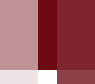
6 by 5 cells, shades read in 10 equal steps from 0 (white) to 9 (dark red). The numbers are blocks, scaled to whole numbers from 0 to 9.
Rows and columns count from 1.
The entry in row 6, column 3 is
0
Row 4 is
4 4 9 8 8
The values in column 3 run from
0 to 9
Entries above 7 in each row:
3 3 3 3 3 0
